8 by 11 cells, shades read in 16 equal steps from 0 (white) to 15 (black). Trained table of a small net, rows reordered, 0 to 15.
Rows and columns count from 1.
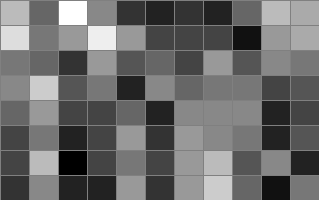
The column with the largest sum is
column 6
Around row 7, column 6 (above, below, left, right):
12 12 8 6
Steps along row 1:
up down up up up down up down down up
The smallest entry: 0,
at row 1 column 3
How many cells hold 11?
13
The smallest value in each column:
2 3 0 1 6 7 6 3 7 4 5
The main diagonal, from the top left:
4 8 12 8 9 12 6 3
